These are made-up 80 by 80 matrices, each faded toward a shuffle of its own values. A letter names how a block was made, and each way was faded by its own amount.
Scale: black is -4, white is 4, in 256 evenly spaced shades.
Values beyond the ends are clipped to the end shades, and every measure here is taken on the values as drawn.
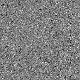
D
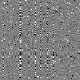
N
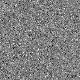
D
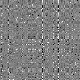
N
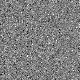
D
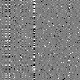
N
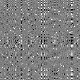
N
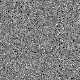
D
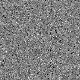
D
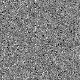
D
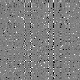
N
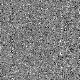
D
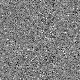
D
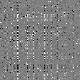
N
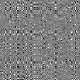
N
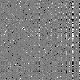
N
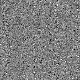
D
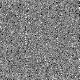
D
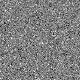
D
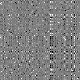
N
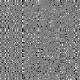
N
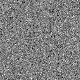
D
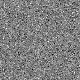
D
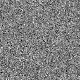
D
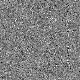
D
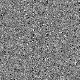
D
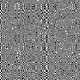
N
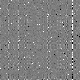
N
